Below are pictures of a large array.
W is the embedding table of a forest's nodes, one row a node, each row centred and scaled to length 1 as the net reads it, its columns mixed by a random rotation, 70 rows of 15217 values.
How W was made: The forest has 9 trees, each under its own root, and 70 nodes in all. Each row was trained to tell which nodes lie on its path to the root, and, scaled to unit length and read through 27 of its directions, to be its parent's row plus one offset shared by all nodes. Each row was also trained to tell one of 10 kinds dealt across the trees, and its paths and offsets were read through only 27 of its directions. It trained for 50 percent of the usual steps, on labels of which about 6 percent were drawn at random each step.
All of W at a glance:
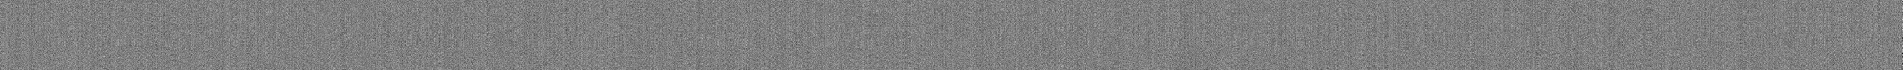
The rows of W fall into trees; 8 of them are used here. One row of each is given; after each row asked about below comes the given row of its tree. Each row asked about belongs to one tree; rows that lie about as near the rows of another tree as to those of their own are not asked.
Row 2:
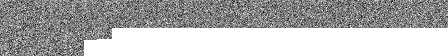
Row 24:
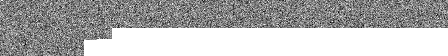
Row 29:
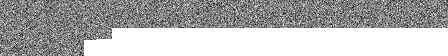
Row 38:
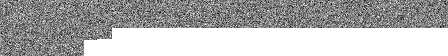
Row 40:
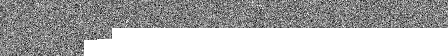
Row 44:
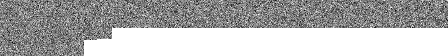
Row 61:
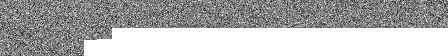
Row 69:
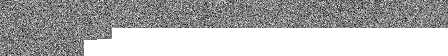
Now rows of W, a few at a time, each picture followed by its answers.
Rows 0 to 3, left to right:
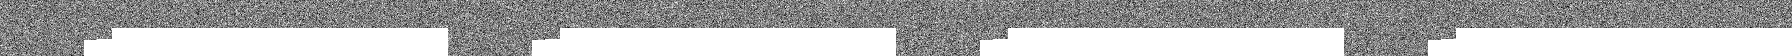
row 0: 29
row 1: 38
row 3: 29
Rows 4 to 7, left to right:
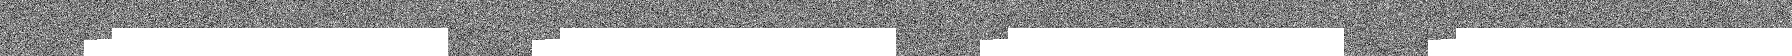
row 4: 69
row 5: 61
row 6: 61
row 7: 40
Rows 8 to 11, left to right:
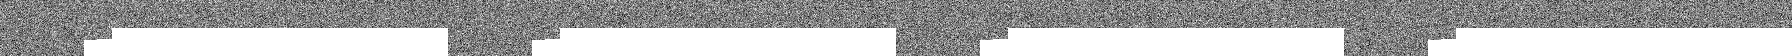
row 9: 29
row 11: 24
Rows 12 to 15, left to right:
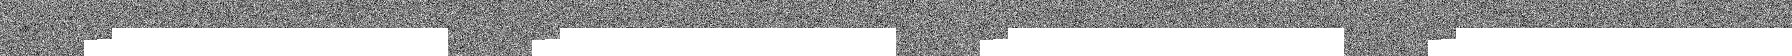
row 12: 2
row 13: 29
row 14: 38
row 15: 38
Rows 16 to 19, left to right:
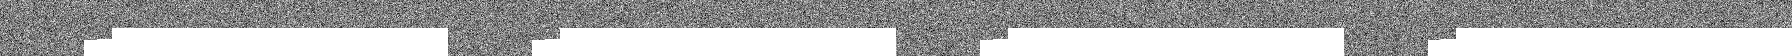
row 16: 61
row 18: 61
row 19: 61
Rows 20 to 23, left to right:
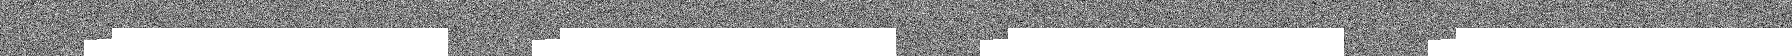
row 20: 40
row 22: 61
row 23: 29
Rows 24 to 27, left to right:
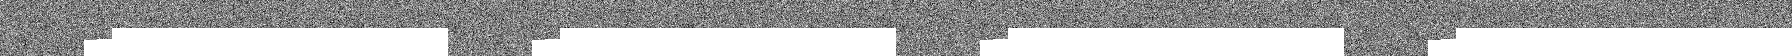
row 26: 38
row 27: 29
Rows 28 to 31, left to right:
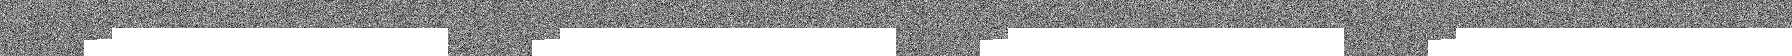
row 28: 38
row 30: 29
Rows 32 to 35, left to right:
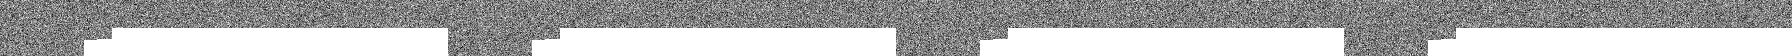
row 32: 69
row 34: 38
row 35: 38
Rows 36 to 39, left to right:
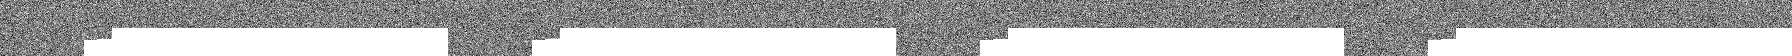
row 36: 61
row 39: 40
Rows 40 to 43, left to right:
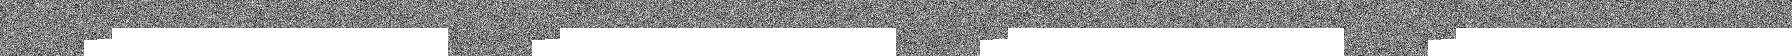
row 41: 44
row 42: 44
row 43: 40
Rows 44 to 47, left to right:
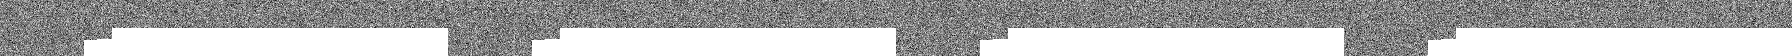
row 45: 44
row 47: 38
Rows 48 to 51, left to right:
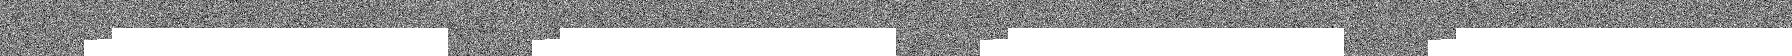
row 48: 69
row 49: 61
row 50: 24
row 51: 29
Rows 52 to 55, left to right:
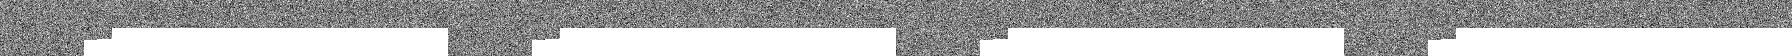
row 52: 2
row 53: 69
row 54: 24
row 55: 24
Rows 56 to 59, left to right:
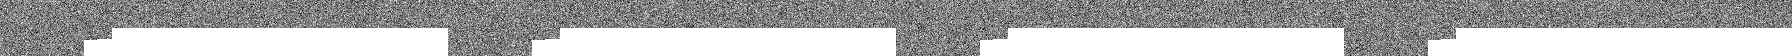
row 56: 38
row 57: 44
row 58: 2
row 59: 29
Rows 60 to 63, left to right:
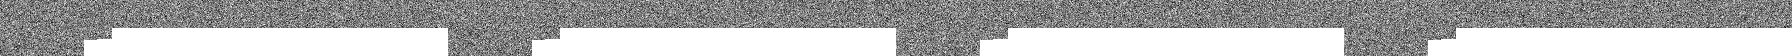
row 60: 24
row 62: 2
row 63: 38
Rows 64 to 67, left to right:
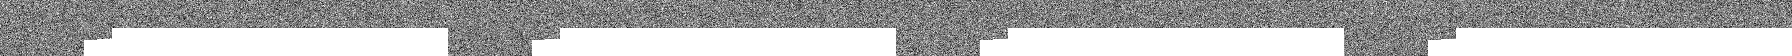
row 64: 40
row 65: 29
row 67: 61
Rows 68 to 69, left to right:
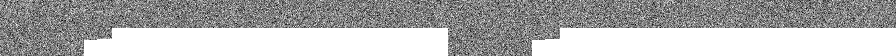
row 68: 61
